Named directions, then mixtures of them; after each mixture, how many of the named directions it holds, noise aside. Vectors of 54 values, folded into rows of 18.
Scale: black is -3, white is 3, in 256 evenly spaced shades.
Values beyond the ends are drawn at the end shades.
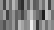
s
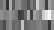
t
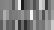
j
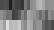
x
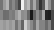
three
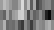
three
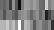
three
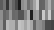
three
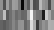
two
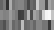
one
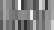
one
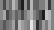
one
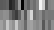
two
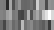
one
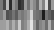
three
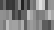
three
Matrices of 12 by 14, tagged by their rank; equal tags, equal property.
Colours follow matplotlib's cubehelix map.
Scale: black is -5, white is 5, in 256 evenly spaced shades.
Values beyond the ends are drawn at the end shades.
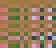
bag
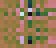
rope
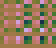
bag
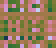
rope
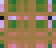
bag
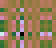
bag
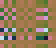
bag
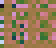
rope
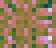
rope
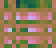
rope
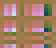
bag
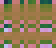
bag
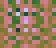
rope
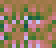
rope
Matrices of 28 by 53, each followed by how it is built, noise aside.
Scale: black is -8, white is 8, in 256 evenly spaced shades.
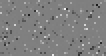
sparse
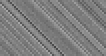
Toeplitz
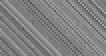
Toeplitz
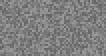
noise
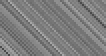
Toeplitz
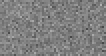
noise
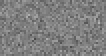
noise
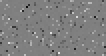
sparse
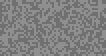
noise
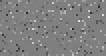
sparse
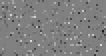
sparse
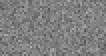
noise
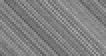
Toeplitz
